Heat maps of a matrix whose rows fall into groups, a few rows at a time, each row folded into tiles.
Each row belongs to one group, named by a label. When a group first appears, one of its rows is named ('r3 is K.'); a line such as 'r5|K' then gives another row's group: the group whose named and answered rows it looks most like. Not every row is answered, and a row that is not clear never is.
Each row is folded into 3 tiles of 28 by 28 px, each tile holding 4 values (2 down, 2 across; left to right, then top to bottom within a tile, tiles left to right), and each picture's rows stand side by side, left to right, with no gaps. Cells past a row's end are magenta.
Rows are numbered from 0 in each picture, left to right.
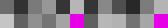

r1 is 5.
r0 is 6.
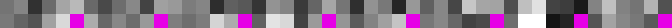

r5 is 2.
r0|5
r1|6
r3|5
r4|6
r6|5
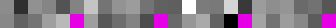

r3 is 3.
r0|6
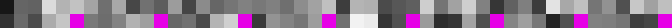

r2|6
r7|2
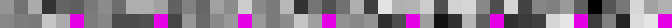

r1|2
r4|2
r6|6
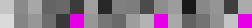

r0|3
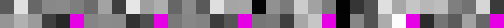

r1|2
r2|2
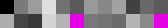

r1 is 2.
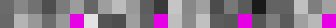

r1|3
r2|3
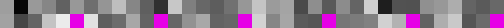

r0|6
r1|3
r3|3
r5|5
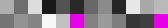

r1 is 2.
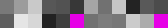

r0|5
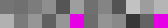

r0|6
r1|2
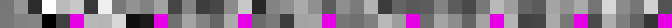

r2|5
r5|5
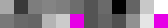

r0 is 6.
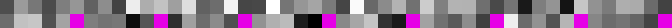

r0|5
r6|6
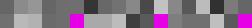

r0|5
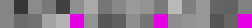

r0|6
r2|3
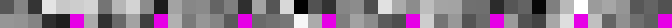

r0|2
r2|3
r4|2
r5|3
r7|3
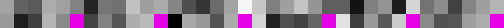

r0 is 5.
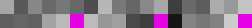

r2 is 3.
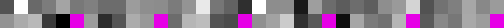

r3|3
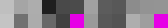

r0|3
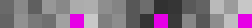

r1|3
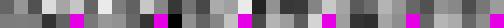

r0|2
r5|5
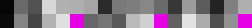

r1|6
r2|5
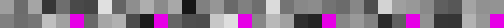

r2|6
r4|2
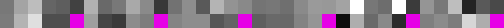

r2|2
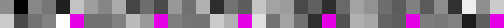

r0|6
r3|3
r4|5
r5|2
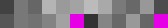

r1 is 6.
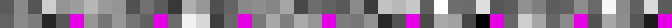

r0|2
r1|3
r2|5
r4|2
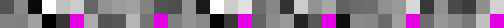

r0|2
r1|3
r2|2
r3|2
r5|5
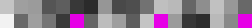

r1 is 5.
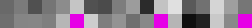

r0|5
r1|6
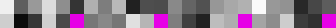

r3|3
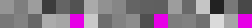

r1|3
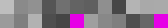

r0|3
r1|2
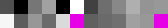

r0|6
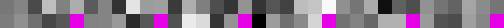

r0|2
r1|2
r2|5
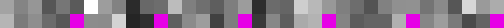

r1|3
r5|2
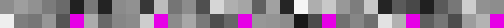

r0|3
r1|6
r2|2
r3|2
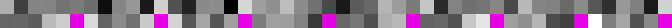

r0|6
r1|6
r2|6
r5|6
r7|6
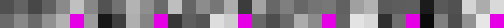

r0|5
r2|6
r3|6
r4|5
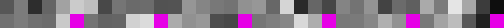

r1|6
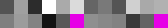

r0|2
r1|2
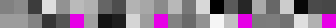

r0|2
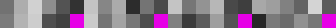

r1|3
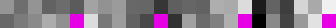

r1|3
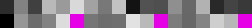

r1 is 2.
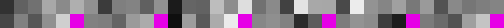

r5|6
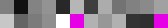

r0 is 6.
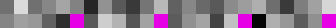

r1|5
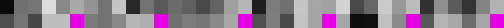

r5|5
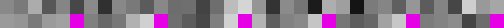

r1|6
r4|6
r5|2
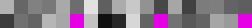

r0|6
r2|6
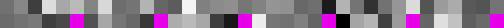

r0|2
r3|3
